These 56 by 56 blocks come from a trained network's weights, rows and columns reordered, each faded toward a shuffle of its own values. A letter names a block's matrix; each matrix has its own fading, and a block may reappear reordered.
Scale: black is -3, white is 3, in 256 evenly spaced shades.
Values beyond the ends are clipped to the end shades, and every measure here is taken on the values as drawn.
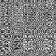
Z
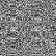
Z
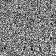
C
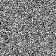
C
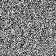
C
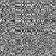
Z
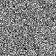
C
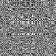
Z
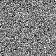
C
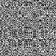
Z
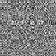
Z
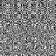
Z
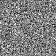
C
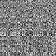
Z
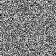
C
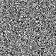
C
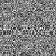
Z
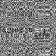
Z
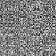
Z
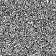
C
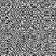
Z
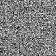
C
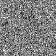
C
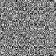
Z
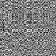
Z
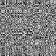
Z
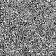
C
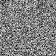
C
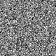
C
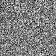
C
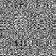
Z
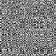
Z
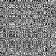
Z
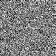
C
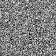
C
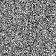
C
